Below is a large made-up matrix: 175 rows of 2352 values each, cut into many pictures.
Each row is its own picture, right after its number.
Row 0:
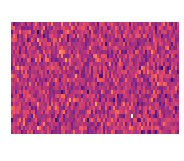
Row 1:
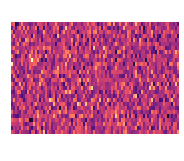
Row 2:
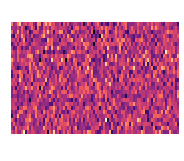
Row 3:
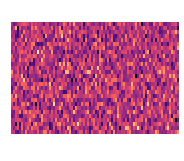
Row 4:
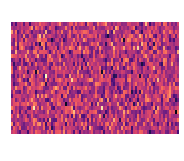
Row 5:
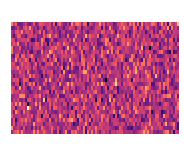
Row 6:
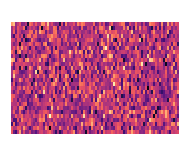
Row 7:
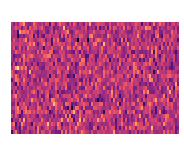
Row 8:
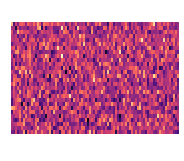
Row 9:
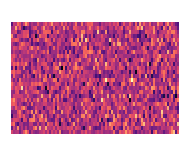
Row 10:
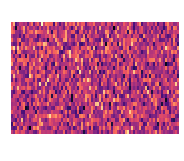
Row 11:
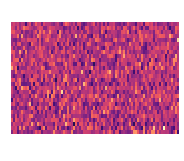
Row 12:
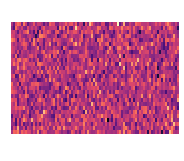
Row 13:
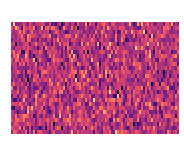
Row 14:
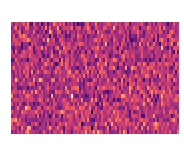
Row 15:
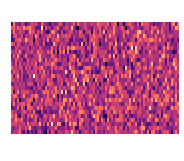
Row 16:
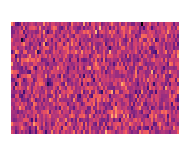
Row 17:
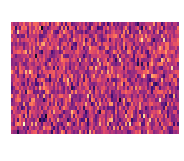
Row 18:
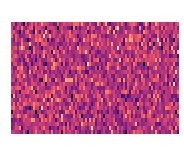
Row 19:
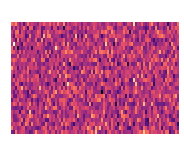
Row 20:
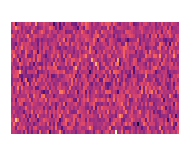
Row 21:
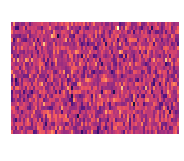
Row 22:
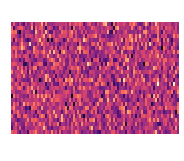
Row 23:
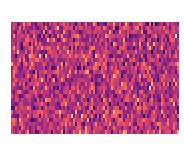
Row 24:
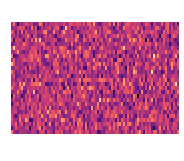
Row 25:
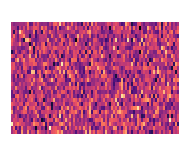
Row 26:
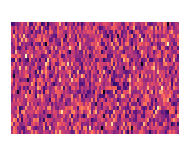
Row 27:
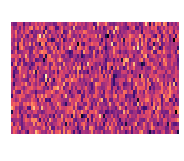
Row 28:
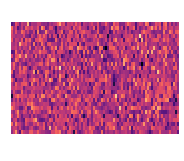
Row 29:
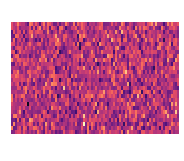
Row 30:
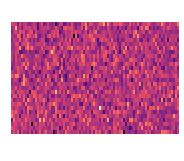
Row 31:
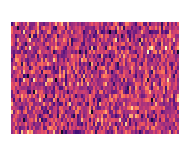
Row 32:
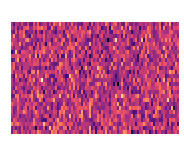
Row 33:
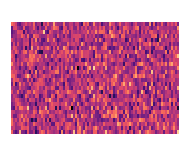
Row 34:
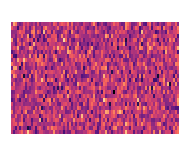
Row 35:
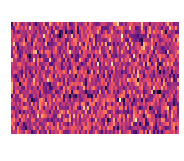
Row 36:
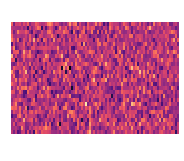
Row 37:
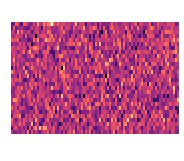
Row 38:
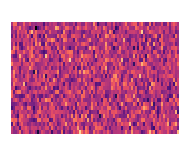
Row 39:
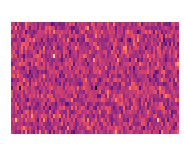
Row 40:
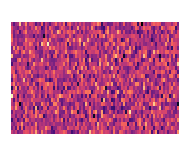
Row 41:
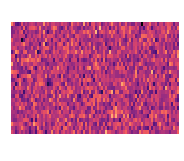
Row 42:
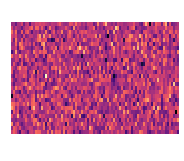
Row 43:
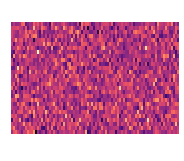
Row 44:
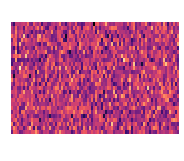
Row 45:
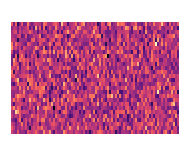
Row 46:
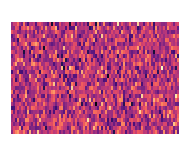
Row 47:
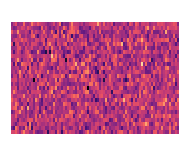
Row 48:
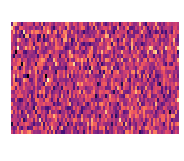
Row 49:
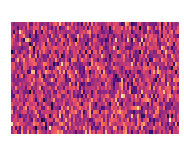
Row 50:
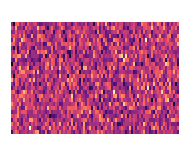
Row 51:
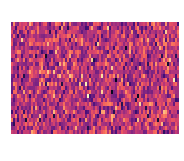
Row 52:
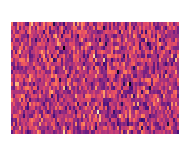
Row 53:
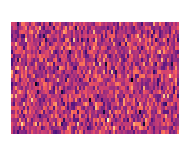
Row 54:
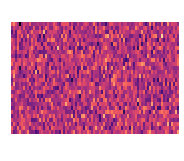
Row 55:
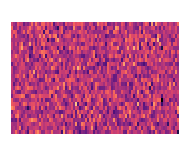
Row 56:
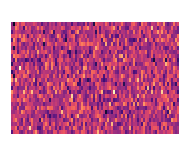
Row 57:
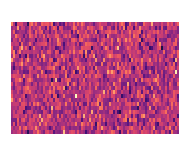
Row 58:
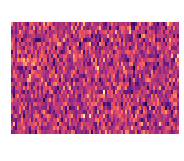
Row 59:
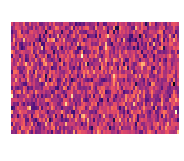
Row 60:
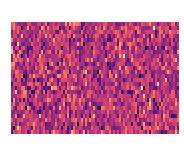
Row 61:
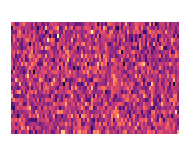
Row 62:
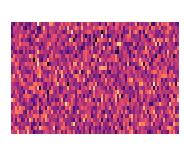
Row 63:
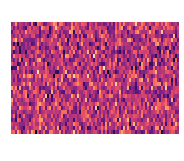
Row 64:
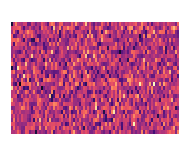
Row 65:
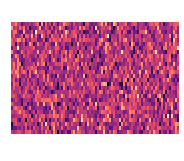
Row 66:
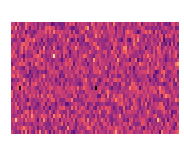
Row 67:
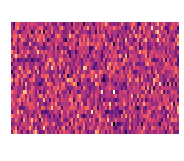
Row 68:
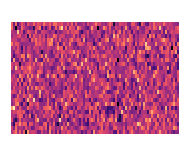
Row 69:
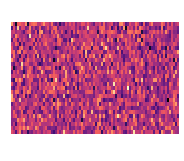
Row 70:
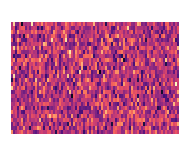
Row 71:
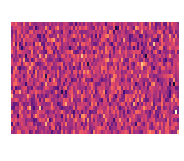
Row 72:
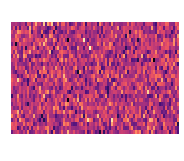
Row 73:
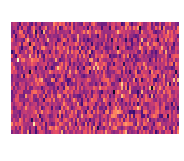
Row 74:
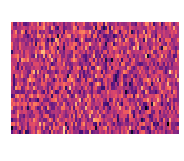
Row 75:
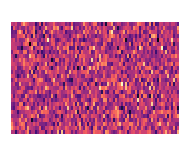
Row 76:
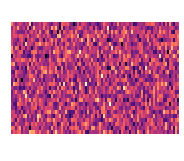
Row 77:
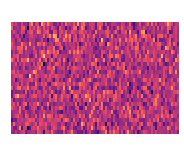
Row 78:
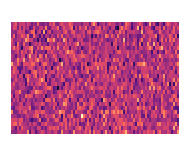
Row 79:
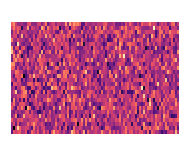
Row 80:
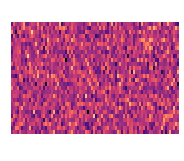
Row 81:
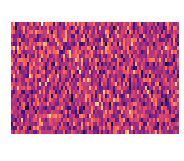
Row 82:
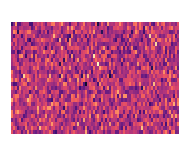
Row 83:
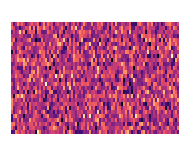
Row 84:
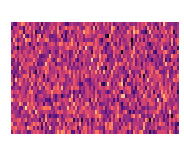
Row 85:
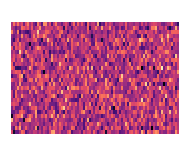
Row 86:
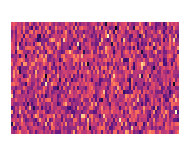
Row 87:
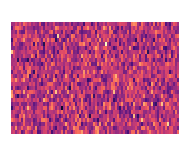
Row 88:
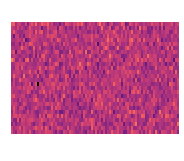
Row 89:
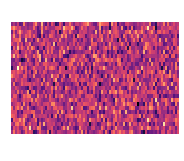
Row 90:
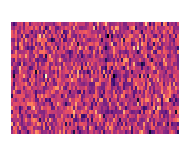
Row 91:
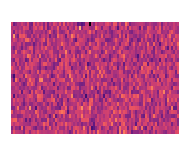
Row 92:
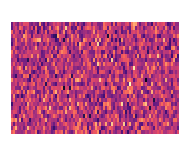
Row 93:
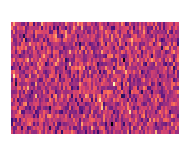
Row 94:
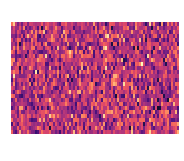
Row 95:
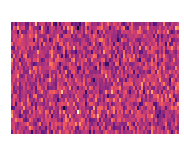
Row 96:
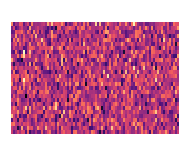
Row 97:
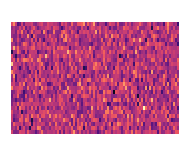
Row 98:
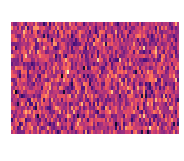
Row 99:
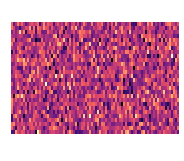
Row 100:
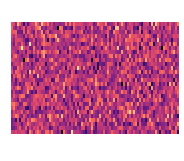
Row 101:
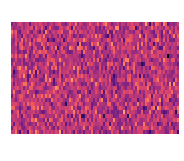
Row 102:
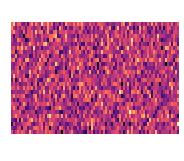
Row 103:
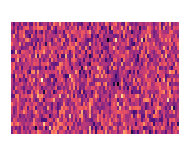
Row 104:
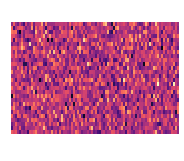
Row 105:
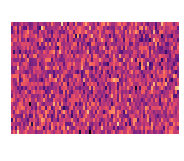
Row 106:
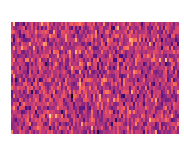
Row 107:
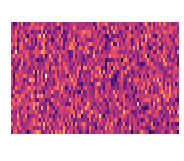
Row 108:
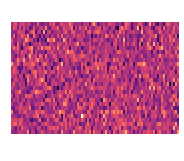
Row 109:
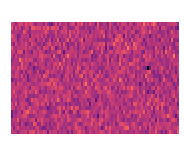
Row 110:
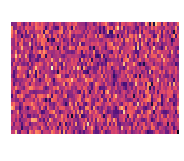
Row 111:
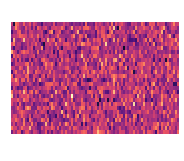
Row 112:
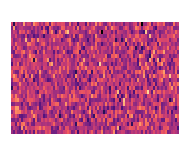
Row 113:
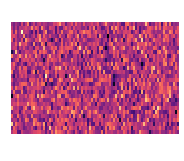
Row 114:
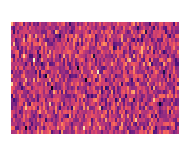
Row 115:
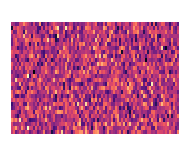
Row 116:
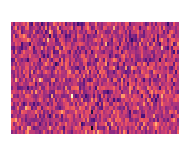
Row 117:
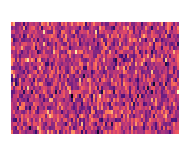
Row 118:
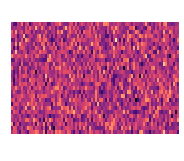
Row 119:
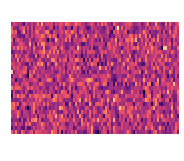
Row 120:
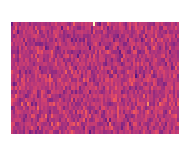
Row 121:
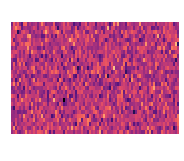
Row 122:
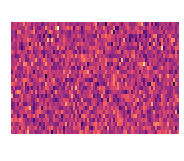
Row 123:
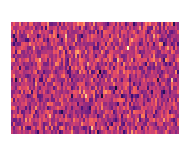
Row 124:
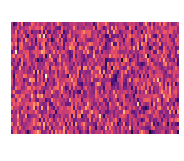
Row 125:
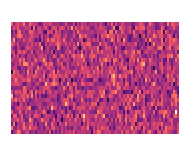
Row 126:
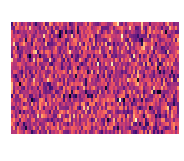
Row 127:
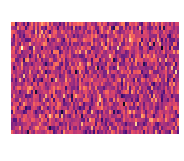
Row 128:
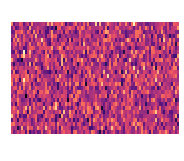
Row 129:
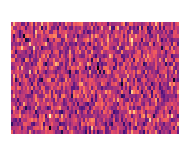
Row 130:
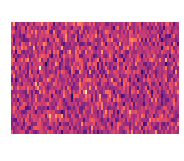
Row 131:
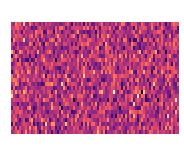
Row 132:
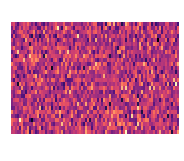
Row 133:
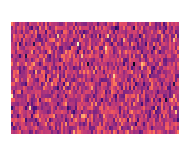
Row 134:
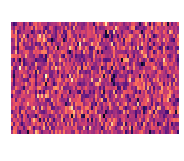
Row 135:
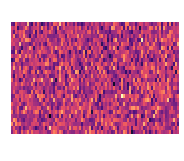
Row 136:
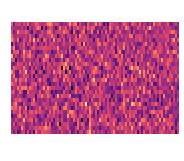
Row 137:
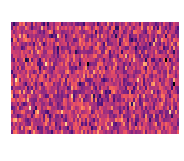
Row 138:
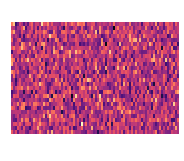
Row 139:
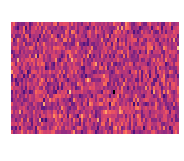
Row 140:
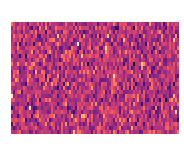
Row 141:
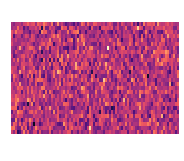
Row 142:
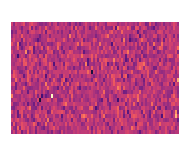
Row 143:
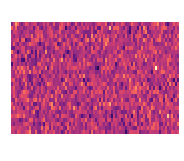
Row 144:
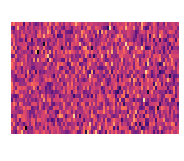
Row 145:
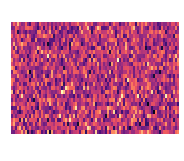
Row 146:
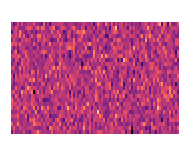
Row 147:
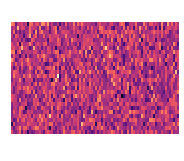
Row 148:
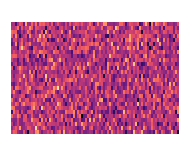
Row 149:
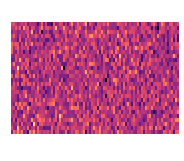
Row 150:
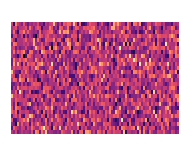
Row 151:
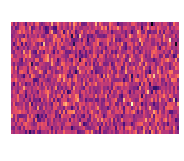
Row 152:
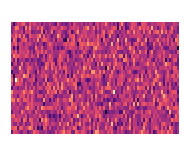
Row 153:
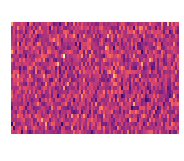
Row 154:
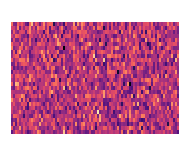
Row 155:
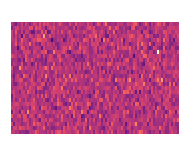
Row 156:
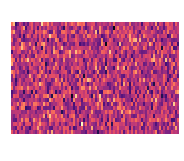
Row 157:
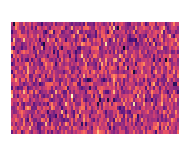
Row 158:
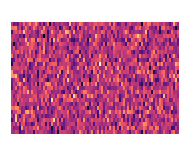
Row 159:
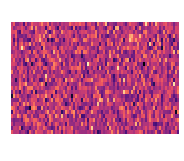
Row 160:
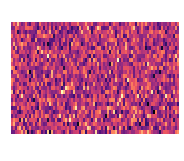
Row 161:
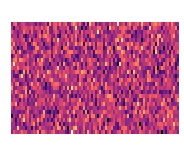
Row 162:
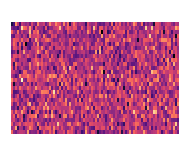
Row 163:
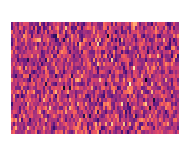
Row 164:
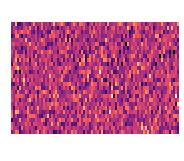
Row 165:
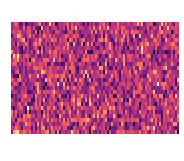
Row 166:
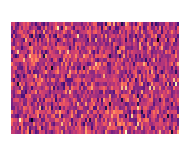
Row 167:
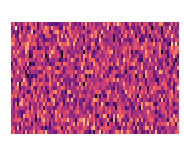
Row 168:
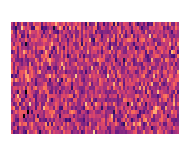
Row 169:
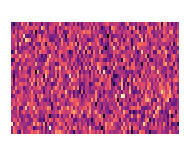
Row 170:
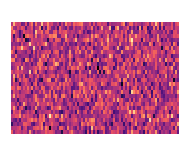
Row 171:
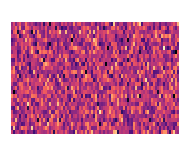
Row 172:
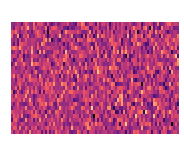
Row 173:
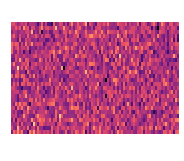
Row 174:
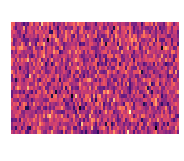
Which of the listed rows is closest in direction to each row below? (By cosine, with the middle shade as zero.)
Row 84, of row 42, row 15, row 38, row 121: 42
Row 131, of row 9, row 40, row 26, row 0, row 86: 86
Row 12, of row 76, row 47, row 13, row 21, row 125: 47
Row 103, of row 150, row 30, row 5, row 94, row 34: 34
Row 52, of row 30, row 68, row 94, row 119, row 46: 119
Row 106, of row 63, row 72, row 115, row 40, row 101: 101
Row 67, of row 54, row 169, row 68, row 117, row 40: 169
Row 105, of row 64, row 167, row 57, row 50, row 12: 64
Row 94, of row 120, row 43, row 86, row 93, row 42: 86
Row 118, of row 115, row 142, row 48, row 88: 115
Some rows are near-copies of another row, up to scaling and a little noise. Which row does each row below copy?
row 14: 116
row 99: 83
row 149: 173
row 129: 170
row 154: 52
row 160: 145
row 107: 124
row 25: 49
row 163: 92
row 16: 41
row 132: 166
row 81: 10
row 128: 96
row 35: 126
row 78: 108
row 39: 66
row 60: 79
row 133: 140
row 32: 103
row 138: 156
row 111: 157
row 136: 36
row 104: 22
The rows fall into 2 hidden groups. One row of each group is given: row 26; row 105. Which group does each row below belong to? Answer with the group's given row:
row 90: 26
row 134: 26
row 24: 26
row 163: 26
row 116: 26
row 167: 105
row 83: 26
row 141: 105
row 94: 26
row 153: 26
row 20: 105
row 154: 26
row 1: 26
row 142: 26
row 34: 26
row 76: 105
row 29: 26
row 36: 105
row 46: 105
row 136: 105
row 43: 105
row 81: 26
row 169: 26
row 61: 26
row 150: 105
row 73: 26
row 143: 26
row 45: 105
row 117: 26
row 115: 26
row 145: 105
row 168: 105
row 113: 26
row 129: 26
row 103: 26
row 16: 26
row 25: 26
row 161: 105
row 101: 26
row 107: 26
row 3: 105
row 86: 26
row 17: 105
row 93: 26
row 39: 105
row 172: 105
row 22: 26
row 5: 105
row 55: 26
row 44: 26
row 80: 105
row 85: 105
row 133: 26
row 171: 105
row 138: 26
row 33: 26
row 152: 26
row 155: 26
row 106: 26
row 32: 26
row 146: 26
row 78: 26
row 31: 26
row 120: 105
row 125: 26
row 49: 26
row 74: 26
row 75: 26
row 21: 26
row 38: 26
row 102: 26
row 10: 26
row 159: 26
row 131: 26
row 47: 105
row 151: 105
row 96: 105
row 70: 26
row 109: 105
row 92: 26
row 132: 26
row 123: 26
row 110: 26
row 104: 26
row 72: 105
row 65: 26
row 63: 105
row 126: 105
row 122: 26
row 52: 26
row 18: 26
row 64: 105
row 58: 26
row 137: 26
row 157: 26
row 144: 105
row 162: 105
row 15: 105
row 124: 26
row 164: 105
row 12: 105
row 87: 26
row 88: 26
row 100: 26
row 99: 26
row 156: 26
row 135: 26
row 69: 26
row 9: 105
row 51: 105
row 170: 26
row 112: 105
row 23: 26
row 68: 105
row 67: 26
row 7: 105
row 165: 105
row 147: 26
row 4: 26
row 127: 26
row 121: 105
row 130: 26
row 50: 26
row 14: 26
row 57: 26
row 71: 26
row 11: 105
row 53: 105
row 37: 105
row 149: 105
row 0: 105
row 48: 26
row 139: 26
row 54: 26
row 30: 105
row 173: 105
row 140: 26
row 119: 26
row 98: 105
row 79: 105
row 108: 26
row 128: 105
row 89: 105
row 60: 105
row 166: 26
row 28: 26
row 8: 105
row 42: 26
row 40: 105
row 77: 26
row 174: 26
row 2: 105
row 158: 105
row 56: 26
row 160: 105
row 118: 26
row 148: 26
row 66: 105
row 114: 105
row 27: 26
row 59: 26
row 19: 105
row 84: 26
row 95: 105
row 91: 26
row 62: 105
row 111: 26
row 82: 105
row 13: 105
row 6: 26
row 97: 26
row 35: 105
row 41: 26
